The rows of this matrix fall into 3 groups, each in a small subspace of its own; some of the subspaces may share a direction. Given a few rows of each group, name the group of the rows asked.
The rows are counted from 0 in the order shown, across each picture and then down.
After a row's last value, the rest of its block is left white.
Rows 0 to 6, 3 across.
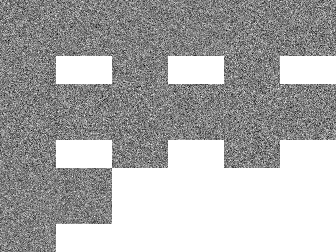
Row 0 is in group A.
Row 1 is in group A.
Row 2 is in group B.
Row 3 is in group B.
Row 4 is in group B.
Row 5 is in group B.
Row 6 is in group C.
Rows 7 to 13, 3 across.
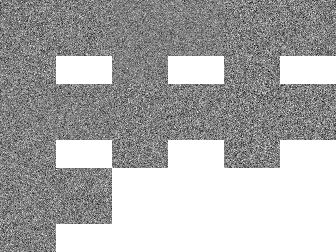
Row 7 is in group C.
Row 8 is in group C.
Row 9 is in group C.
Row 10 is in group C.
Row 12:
B
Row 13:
B
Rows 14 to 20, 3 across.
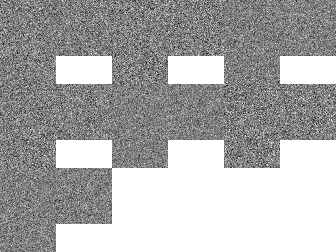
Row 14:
B
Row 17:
C
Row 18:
B
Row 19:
C
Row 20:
B
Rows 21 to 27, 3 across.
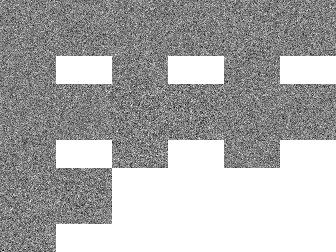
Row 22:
B
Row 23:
C
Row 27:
C
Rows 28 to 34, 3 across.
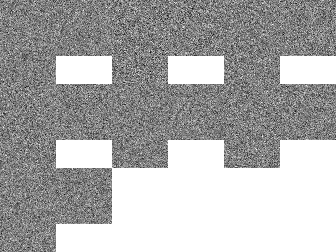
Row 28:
C
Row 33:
A
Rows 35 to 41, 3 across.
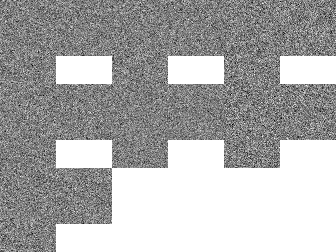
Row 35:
A
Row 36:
C
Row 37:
B
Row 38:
C
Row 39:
A
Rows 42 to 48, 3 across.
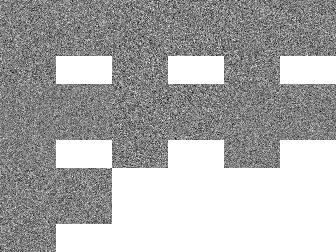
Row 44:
A
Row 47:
A
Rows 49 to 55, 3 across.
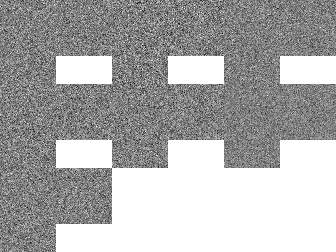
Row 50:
C
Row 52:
C
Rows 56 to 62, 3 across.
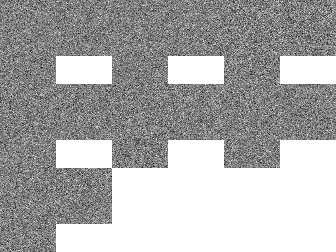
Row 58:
B
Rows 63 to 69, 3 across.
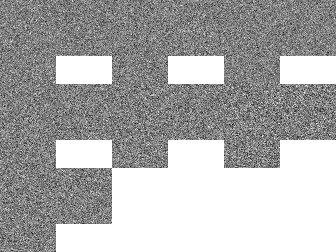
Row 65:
B
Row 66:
B
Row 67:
C
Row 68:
A
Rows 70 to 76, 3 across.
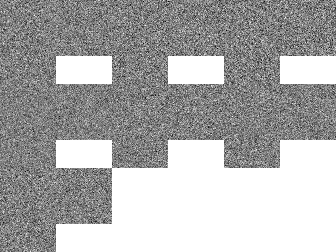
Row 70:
B
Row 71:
B
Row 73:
B
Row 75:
A
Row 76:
B
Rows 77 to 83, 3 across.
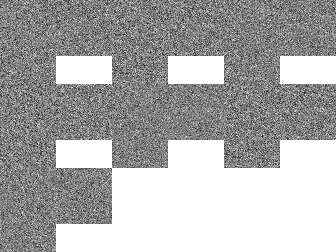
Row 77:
C
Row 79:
A
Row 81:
A
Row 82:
A
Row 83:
B
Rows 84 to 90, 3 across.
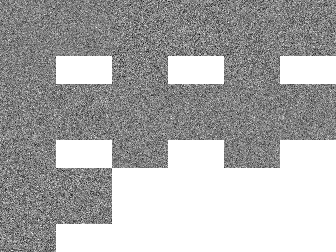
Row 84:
A
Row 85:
B
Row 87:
B
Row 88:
C
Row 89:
C
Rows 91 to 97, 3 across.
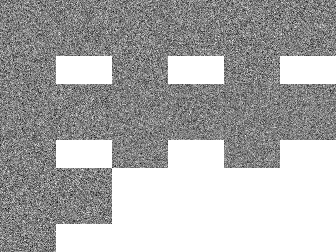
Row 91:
B
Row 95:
C
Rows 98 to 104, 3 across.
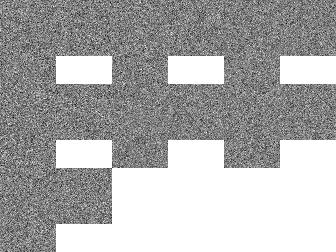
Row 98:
C
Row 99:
B
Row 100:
C
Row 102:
C
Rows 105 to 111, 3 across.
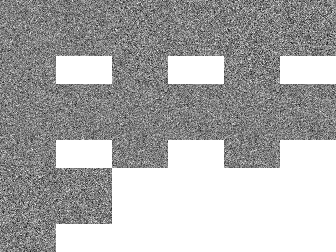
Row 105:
C
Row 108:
A
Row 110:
A
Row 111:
B
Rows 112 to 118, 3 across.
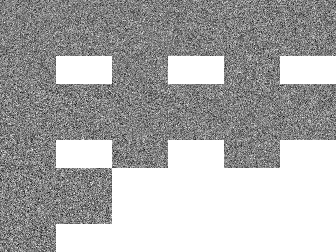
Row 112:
B
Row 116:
A
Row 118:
B
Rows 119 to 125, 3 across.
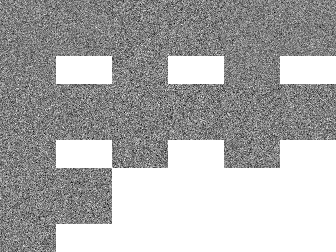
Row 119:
A
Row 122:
B
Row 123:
C
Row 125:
C
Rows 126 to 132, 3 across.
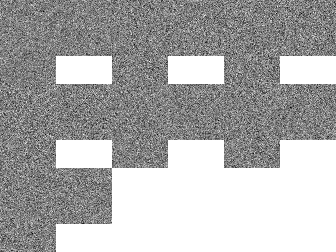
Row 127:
B
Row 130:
B
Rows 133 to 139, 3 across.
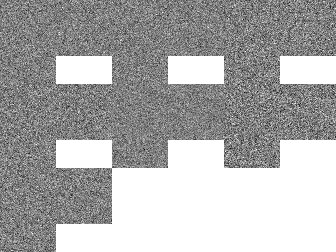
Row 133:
C
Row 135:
C
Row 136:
C
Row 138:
A
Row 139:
A
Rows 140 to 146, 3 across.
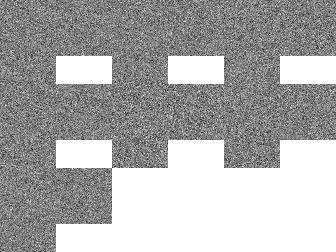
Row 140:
A
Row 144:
C
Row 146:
C
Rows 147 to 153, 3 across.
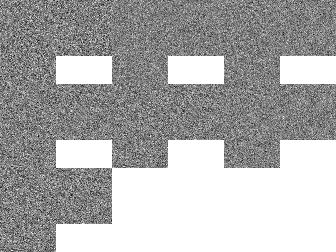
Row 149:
B
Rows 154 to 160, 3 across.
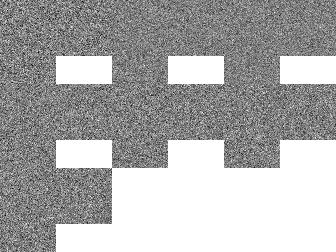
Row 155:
A
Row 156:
A
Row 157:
B
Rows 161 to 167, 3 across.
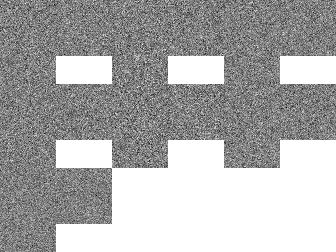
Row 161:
B
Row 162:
C
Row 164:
B
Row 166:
C
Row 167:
A
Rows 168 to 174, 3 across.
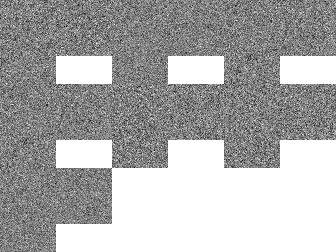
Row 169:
A
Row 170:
C
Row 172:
B
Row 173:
B
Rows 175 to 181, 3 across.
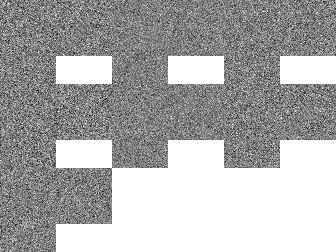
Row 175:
A
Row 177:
C
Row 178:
B
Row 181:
C
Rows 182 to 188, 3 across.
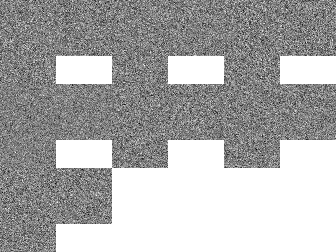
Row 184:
B
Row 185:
C
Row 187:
A
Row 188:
A
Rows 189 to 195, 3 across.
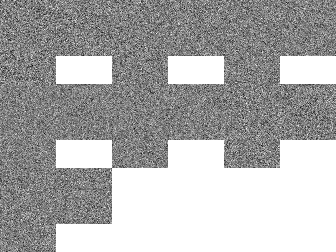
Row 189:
A
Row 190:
C
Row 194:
B
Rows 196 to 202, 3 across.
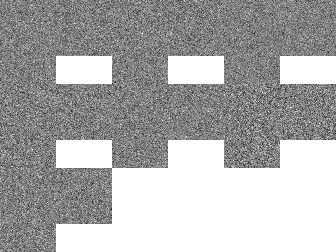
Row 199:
A
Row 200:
A
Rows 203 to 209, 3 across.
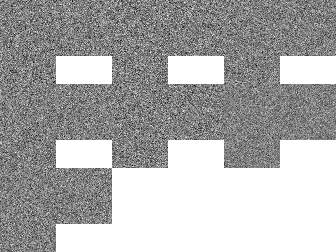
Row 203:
C
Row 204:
A
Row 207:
A
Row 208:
C
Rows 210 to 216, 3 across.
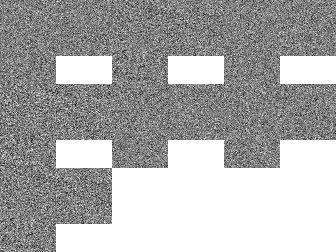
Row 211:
A
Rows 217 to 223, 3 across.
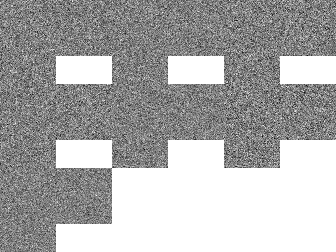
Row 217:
C
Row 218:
A
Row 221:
A
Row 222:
A
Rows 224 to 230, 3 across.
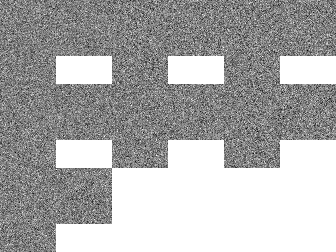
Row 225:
B
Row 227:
C
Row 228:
C
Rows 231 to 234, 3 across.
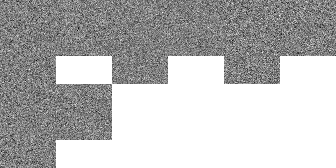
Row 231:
C
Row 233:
A
